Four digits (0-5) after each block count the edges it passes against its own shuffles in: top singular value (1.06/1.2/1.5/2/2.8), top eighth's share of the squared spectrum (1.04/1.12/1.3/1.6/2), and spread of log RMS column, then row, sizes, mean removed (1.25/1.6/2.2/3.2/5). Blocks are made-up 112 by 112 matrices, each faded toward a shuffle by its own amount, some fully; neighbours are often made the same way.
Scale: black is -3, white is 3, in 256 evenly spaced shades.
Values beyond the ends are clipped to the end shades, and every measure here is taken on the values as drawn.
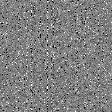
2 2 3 0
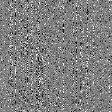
2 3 4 0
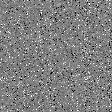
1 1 1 0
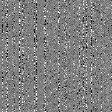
2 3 4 0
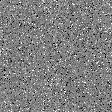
0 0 1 0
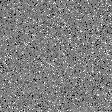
0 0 0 0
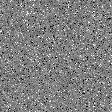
0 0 1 0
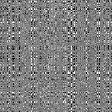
5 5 4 3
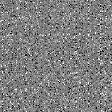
4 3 2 1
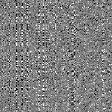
5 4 3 2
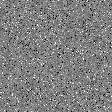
0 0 0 0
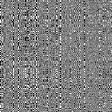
5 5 4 3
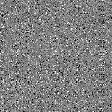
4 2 2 1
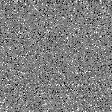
3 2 1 1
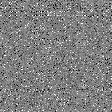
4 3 1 2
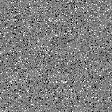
3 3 1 2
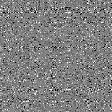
4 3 2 3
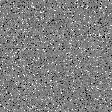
3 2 0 1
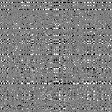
5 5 3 4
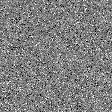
0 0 0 0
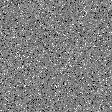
0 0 0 0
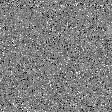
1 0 0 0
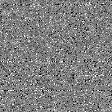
3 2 0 3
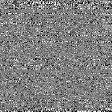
4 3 1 4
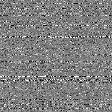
4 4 0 4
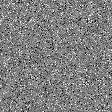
1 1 0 0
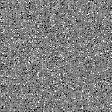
4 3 2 1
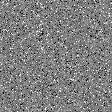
2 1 0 0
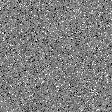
1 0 0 0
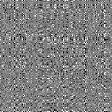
5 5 4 3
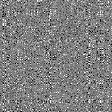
4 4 3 2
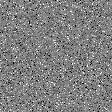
1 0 0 0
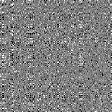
5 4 3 3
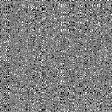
4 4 3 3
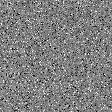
2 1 0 0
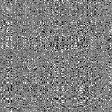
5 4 3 3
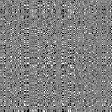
5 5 4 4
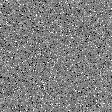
1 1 0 0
